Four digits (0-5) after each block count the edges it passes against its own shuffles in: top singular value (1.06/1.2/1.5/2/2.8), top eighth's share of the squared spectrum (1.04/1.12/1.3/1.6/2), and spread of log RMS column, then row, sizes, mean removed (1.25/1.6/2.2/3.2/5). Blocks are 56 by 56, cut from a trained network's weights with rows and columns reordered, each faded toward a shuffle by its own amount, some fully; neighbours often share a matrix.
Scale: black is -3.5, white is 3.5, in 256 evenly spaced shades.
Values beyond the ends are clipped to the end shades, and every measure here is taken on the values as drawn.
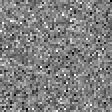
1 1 0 0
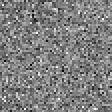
1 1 0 0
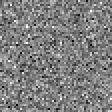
0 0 0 0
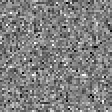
0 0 0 0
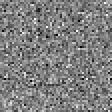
2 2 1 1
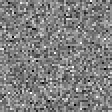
0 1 0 0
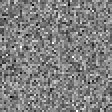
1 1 0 0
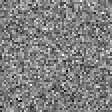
0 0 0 0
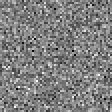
0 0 0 0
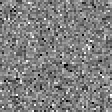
1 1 0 0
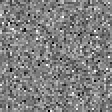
0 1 0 0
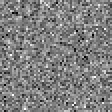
0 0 0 0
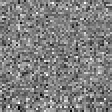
3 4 1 2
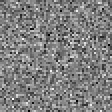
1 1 0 0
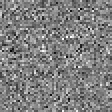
3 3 1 1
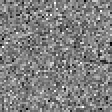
1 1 0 0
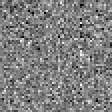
3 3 2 1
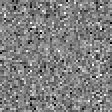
2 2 1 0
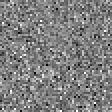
1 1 0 0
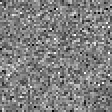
2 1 0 0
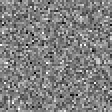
0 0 0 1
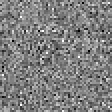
2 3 1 1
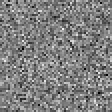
0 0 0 0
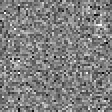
2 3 1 1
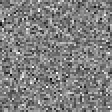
2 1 0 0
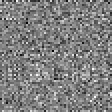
3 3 0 2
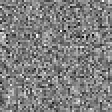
3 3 0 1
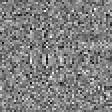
3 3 1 2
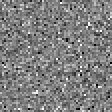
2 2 1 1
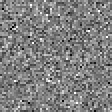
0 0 0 0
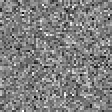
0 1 0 0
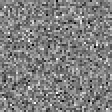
1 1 1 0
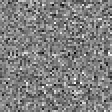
2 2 1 1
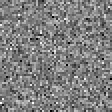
2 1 0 0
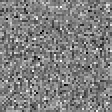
1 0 0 0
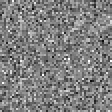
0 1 0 0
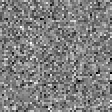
1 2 1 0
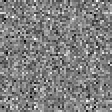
3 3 1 1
